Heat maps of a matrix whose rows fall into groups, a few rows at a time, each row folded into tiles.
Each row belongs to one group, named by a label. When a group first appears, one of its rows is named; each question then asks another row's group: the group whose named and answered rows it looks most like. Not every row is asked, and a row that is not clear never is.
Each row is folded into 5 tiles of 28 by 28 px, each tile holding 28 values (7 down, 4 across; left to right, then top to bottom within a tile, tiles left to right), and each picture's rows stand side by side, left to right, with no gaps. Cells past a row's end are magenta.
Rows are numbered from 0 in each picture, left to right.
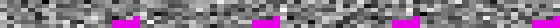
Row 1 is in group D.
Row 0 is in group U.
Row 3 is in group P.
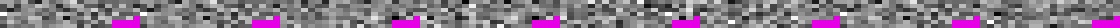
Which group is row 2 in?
U
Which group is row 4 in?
D
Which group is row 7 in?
D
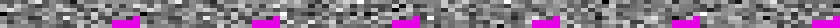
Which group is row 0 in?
P
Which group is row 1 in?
P
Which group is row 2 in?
D
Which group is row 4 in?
U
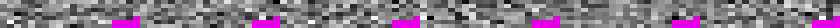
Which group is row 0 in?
D
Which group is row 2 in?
D
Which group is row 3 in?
U
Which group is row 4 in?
U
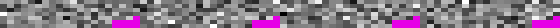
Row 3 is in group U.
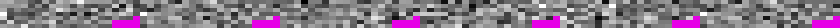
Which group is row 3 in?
U
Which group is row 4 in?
U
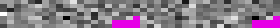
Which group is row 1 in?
U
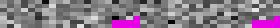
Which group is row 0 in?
U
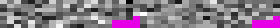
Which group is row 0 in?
D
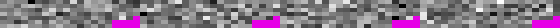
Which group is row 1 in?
P
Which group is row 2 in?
U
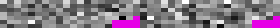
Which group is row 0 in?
D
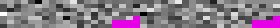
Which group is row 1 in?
P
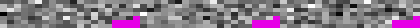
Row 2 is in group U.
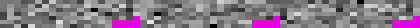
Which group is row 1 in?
D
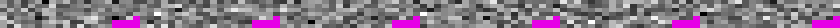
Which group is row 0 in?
U
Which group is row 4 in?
D
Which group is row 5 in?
P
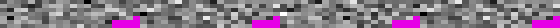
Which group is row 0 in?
U
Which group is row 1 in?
P
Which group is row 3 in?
P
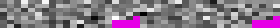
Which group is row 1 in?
P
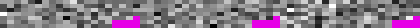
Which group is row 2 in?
U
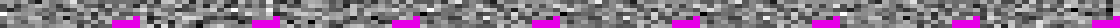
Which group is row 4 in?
P
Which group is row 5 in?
P
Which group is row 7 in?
D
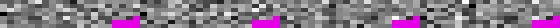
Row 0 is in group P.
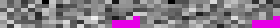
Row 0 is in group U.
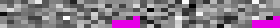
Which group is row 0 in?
P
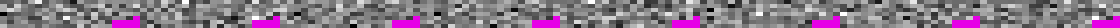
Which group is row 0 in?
P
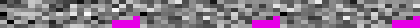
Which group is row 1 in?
P
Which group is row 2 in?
P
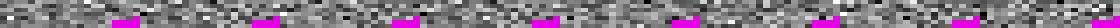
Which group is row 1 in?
P
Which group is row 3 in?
P
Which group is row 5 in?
D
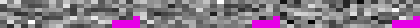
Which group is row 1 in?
D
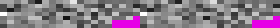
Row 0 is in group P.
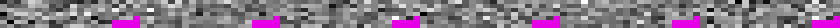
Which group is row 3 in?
P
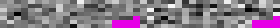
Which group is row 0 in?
D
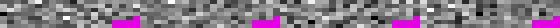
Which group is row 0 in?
P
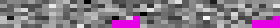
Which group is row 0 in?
U
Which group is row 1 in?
P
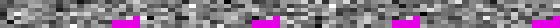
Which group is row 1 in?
U
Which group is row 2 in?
U
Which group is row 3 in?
P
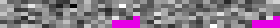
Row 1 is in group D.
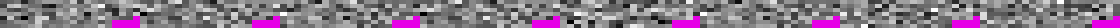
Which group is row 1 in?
P
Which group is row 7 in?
D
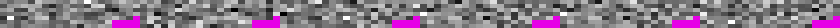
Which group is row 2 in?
P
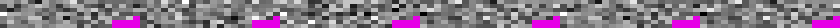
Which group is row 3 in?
P
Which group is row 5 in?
P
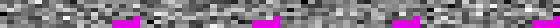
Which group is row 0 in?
P
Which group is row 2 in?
U
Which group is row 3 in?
U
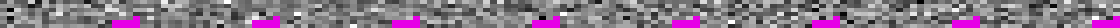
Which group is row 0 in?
U
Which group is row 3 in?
D
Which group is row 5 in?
D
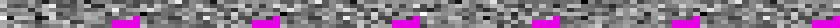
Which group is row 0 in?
U
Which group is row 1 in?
P
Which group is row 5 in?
P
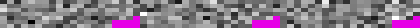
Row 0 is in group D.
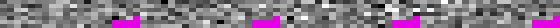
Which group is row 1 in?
U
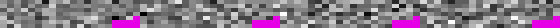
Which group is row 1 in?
P
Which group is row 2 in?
D
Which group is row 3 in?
D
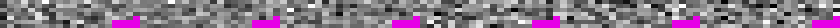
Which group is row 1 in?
D
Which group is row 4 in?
U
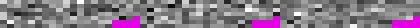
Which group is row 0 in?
D
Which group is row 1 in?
U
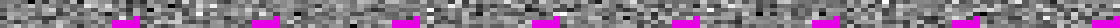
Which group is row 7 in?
P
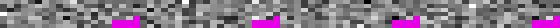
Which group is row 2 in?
U
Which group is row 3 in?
U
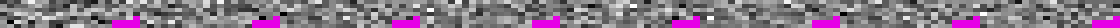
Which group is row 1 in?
D
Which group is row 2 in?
P
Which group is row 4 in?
U
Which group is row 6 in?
P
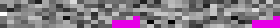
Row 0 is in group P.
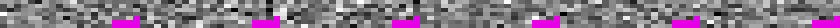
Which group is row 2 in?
D
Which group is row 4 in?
P
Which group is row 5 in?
D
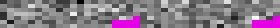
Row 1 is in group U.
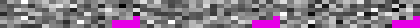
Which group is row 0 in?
U
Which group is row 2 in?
D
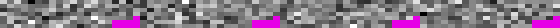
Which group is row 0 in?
D
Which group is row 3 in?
P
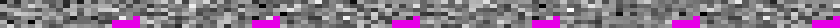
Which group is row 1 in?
U
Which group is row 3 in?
U
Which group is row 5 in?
P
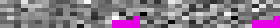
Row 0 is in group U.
